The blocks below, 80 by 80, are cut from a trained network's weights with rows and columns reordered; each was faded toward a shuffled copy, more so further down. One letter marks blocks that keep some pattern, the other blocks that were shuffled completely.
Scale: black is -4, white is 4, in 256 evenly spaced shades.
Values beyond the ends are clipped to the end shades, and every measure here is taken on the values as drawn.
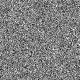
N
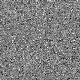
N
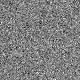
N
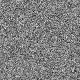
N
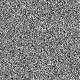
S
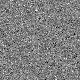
S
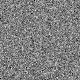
S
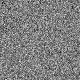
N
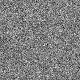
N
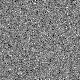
S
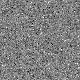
N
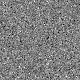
N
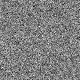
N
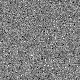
S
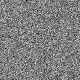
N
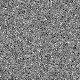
N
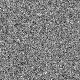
S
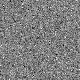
S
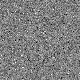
N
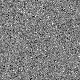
S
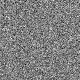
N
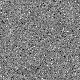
S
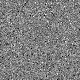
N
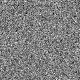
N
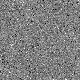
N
